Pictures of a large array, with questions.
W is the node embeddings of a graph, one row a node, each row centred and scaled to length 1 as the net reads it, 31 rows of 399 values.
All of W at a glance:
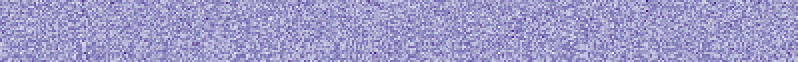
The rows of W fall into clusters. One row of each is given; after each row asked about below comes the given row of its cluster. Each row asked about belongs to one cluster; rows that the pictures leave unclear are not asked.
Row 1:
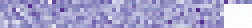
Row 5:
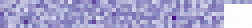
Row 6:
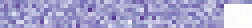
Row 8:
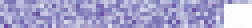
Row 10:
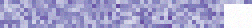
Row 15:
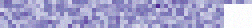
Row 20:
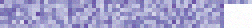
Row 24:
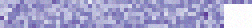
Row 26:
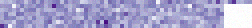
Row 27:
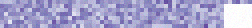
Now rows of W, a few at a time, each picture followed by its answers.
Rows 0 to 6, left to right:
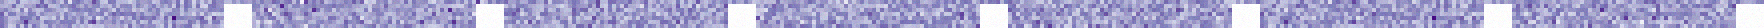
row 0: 5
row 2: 20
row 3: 24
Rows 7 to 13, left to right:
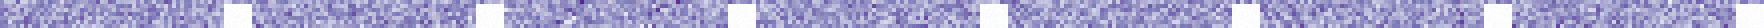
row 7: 5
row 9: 15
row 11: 15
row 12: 1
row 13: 26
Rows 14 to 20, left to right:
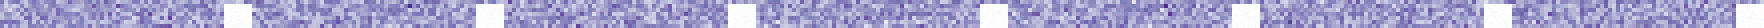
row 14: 10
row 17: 6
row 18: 15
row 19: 10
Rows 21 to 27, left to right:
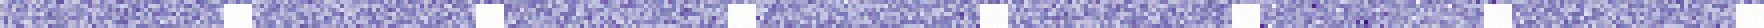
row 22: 24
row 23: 27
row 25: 8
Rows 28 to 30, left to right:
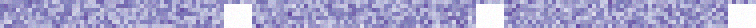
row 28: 27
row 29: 8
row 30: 20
